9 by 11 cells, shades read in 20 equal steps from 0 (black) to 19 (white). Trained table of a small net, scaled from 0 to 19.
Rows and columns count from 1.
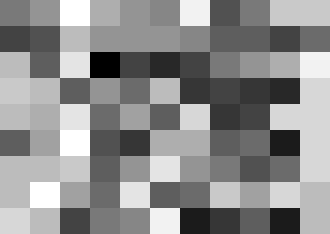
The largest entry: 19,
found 3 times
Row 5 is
14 13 17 8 12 7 16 4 5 16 16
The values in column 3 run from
5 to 19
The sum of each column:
108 110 125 73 89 100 87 66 69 80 133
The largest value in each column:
16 19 19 13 17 18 18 15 12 16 18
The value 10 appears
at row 1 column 6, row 2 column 7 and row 9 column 5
